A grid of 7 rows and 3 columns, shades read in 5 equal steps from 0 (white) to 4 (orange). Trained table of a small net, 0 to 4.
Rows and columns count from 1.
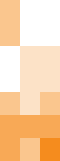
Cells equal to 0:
6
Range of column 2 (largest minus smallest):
3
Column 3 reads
0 0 1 1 2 3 4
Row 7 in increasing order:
2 3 4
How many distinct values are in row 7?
3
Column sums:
12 8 11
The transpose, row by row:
2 2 0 0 2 3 3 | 0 0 1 1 1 3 2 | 0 0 1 1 2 3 4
